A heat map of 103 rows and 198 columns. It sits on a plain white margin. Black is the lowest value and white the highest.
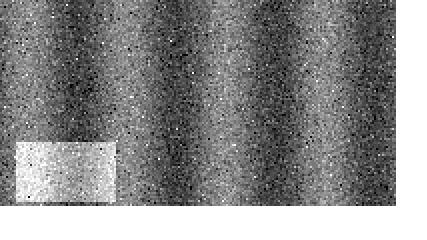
The ninth with the highest average is the bottom left. Upright stripes repeat 4 times across the table. An odd patch, higher than its surroundings, sits in the bottom left.
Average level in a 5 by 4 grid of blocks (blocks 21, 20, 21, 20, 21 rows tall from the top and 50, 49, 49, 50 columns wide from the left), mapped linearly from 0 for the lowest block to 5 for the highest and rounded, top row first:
0 0 0 0
0 0 0 0
0 0 0 0
3 1 0 0
5 1 0 0
